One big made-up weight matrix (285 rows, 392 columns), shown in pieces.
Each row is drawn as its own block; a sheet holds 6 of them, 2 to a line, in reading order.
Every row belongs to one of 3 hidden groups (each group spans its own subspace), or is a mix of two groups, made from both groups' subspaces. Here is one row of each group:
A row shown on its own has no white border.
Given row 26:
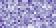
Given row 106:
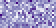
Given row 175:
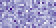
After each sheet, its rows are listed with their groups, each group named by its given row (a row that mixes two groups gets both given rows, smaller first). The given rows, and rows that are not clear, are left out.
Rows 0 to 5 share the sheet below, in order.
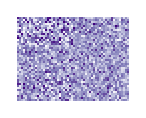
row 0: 106
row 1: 106 and 175
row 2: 26
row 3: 175
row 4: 106
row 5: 26
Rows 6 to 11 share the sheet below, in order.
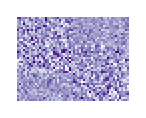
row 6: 26 and 175
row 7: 26 and 106
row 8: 106
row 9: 26
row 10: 106
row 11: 26
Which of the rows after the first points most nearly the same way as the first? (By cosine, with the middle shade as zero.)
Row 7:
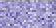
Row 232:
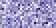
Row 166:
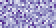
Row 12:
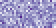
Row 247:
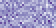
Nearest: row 247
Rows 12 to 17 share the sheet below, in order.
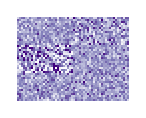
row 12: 175
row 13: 175
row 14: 175
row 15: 106 and 175
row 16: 26 and 175
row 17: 106 and 175
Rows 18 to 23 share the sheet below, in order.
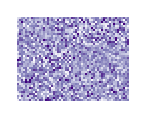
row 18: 175
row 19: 106
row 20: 106
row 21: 175
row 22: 26
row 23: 26
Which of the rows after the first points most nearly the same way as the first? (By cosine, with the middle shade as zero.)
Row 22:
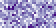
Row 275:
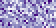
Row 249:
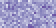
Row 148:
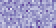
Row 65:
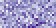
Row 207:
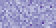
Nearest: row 249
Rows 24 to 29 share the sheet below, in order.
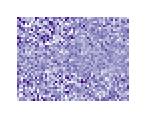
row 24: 26
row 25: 175
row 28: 175
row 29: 26
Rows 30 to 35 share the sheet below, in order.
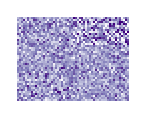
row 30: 106
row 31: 106
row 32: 175
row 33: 175
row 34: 26
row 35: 106
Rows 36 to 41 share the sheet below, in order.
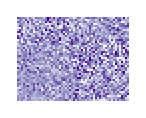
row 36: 106
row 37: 175
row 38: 106
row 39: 106
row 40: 106
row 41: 26 and 175
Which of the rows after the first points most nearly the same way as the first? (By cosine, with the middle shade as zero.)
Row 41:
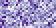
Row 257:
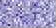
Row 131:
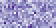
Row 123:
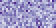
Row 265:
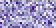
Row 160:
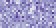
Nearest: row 257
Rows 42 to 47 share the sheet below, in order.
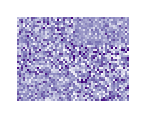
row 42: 175
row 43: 106
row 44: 106
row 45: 175
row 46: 26
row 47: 26
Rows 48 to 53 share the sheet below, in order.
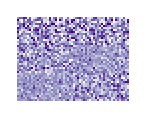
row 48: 175
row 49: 175
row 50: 26 and 175
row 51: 106
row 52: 106
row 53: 175
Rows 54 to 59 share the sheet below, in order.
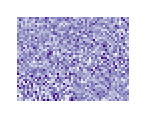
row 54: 26 and 175
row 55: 106
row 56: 106
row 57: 106
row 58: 175
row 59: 26
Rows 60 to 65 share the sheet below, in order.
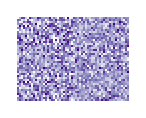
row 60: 175
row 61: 106
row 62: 175
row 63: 175
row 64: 175
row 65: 26 and 106
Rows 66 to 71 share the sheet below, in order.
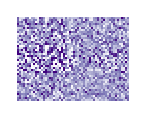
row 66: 26
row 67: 106
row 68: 26
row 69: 106
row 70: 26
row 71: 106
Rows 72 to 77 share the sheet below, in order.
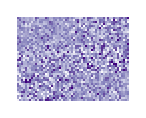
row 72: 26
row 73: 175
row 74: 106
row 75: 26
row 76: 26
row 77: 26
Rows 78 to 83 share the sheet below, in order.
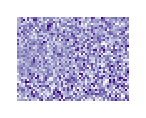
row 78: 106
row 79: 26
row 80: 106
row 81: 175
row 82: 26
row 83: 106
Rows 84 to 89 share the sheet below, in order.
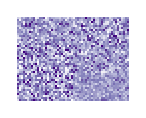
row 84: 26
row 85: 26
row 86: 175
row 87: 26
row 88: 175
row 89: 26
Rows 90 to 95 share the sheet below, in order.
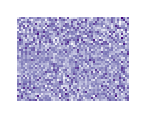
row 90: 175
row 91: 106
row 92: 26 and 175
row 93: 106 and 175
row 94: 106
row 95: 106
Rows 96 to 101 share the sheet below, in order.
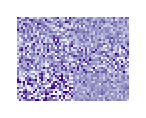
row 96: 175
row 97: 175
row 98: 175
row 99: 106
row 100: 26 and 175
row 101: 175
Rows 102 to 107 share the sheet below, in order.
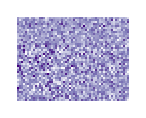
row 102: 26
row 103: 175
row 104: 26 and 175
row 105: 175
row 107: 175
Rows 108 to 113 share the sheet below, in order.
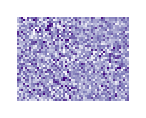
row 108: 106
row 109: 26
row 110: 106
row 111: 175
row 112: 106
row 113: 106
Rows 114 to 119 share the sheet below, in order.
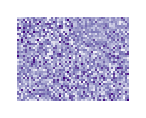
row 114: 106
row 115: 106
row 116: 106
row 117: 175
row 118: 106
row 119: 175
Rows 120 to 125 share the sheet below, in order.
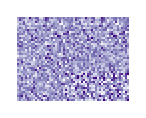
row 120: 26
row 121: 26
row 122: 106
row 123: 175
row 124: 106 and 175
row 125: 175
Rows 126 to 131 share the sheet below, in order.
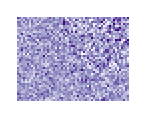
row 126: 106
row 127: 106 and 175
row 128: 175
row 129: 26
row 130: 26
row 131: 26 and 106
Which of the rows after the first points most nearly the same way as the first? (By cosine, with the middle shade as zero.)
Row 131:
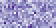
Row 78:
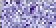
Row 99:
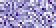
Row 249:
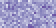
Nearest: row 249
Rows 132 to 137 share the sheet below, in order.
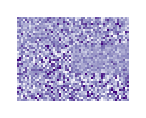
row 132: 106
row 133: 26
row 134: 106
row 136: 106
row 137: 26
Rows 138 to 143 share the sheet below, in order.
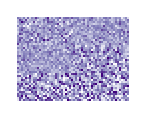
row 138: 26 and 175
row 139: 106
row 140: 106
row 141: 26
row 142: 106
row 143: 26 and 175
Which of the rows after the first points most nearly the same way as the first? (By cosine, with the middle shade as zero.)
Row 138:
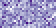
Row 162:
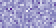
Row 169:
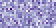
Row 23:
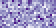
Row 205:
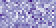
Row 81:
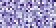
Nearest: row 81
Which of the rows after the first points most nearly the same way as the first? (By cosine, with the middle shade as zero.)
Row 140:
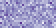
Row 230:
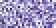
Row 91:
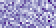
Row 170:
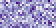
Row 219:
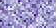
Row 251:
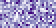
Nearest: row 170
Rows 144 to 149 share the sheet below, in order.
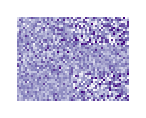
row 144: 175
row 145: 175
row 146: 106
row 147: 175
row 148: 175
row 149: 175
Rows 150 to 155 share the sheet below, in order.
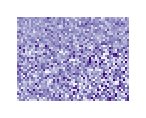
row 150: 106
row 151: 26
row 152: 26
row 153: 106
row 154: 106
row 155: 106
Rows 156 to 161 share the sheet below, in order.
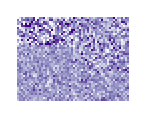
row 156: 26
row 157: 175
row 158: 175
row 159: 26 and 175
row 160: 106
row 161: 26
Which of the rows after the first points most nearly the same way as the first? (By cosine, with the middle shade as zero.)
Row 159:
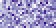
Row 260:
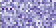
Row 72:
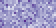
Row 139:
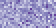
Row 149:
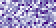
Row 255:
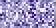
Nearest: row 149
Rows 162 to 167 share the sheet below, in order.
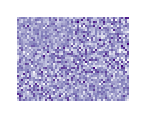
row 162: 175
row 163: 175
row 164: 175
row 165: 106
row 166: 106 and 175
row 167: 175
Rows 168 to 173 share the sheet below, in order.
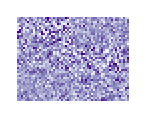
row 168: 106
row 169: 175
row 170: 106
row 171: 26
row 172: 106 and 175
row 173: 26
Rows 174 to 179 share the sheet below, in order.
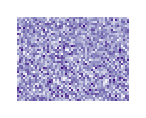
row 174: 106
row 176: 175
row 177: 106
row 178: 106
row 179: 106
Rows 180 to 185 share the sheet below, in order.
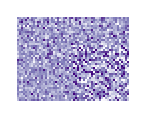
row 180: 175
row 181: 26
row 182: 106
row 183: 106
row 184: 175
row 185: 26
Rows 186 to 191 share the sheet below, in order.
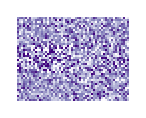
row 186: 175
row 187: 175
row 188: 26 and 175
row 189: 106
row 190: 106
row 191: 26
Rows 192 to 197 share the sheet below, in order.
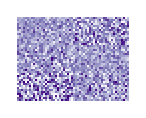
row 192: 106
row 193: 175
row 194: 26
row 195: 175
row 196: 175
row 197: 106
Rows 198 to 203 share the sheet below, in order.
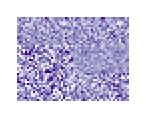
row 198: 26 and 106
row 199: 26 and 106
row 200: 26
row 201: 26
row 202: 26
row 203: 175
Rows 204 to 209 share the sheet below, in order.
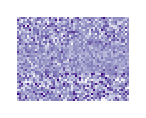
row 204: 175
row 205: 106
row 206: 26
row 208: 26 and 106
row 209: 26
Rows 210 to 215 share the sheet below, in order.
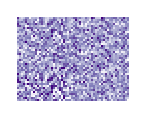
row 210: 26
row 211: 26
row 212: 175
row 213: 26
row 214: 26
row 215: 175
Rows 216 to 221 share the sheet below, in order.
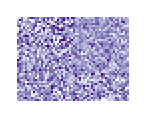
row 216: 175
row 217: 26 and 175
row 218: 106 and 175
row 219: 26
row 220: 26
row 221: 26
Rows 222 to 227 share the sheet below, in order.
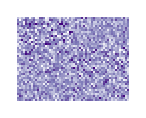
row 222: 26
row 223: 26 and 175
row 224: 26
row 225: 106
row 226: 175
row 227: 106
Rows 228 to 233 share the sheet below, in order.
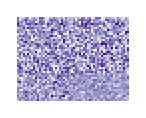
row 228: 26
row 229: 26
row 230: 175
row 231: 175
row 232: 175
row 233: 175
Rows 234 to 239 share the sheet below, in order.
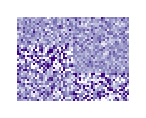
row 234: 106
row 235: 26
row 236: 26
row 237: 106
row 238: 26
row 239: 26
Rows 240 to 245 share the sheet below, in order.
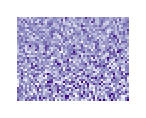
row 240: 26 and 106
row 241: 26
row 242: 26
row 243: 26 and 106
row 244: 106 and 175
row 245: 175
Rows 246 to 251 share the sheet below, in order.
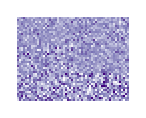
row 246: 175
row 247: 106
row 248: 175
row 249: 26
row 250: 106
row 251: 106
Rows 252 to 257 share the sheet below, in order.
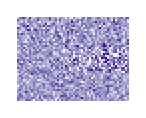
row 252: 26 and 175
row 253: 26 and 175
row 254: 106
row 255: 106
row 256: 175
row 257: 26 and 175
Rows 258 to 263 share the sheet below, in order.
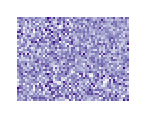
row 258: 106
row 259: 175
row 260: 175
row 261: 175
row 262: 106
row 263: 106
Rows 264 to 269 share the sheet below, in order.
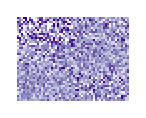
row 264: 106
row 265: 106
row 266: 175
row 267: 175
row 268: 106 and 175
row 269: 175
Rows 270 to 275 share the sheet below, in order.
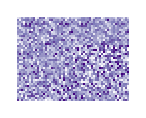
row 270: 26
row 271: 26
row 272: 175
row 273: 175
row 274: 26 and 106
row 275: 26 and 106
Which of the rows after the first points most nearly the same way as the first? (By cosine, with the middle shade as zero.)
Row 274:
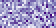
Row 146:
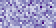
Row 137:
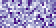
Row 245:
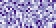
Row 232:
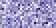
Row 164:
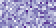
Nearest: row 137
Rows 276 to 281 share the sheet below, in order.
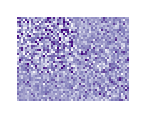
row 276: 106
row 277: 106
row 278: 175
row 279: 26
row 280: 175
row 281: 106
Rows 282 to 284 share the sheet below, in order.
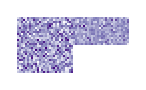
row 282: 106
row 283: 175
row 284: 175
